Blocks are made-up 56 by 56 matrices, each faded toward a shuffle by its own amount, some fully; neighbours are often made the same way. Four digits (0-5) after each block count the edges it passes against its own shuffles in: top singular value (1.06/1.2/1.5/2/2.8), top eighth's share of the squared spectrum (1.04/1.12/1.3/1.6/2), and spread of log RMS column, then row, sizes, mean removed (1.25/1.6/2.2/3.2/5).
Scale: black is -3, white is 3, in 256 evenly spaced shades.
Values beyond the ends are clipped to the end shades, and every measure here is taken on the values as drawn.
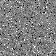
0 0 0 0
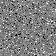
0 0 0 0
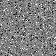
1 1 0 0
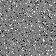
1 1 0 0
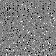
2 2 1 0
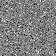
0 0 0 0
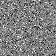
0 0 0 0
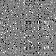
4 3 2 1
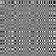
5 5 4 4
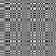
5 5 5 5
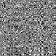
4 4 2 2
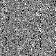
1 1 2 0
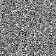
1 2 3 0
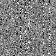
1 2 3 0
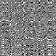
4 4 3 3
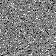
2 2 0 0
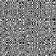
4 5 3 3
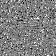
0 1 0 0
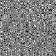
4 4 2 2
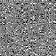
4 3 2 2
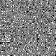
3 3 1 1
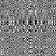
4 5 3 3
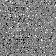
2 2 0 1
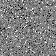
0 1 0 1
